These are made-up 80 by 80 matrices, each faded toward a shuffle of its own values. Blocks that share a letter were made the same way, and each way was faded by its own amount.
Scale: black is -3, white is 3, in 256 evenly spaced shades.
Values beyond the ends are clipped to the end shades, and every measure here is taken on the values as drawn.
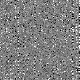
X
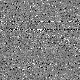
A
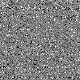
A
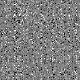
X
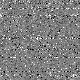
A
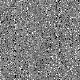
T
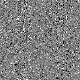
T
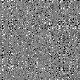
X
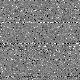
A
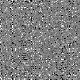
X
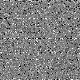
A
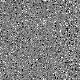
T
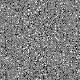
T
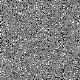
T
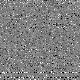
A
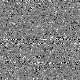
A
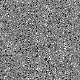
T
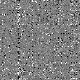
X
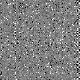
X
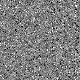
T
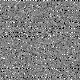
A
